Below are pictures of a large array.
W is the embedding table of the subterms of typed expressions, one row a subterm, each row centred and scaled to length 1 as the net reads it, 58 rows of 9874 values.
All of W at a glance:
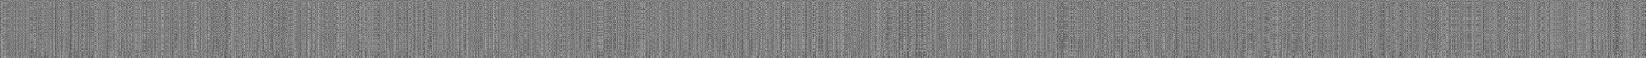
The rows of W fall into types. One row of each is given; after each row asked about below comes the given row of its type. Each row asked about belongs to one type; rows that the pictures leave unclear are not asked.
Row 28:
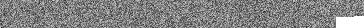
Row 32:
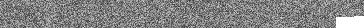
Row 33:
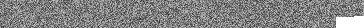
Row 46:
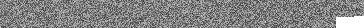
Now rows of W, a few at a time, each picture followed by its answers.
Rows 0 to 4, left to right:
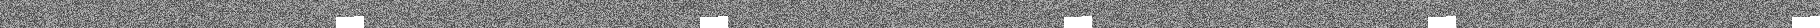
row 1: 46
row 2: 33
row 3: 32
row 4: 46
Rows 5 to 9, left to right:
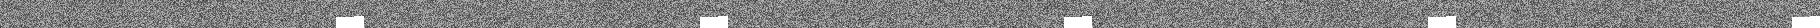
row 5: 32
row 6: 46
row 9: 28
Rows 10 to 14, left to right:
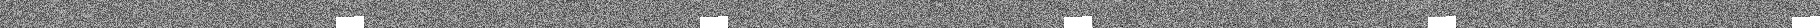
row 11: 32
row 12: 46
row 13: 28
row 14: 46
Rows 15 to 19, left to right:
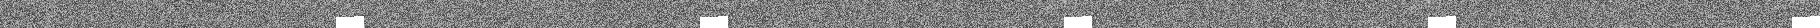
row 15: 32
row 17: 28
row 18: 28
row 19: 33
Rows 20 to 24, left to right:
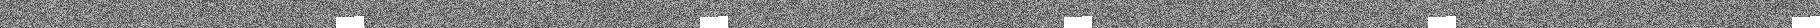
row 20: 46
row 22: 33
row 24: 46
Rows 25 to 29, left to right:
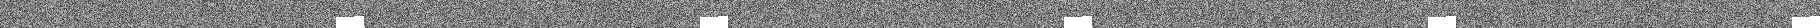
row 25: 46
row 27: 33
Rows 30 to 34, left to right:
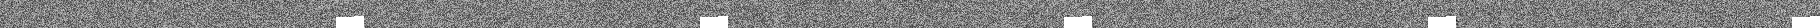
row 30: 33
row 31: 46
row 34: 28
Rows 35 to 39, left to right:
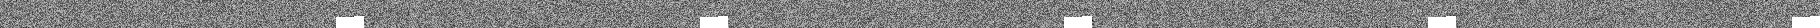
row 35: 32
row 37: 46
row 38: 28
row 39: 33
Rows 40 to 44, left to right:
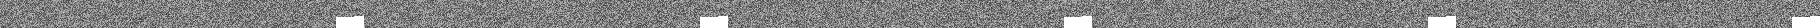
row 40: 46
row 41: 46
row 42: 33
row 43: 33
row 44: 32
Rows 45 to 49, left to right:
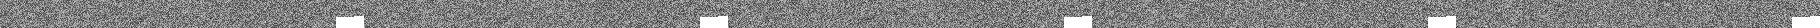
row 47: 33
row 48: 46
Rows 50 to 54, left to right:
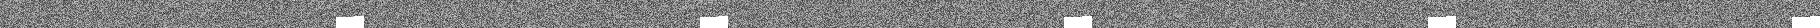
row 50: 33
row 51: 33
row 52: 32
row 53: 46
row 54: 32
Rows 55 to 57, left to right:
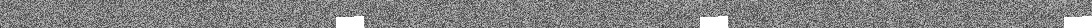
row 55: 32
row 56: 32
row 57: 32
